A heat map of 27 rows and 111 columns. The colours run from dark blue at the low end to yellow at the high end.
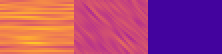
The table splits into one row of 3 panels. Panel 1,1: high, streaked across. Panel 1,2: middling, slanting down to the right, faint in contrast. Panel 1,3: very low, flat.
